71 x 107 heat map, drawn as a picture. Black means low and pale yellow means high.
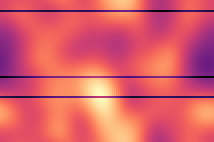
Overall the values sit about 60% of the way up the scale. Most values sit high, with a long tail of low ones. Rows 6, 39 and 49 stand out from the rest.
